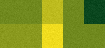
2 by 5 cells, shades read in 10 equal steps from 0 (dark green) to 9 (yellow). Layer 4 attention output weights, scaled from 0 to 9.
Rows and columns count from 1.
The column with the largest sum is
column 3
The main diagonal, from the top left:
4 5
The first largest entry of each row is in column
3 3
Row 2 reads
5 5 9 4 4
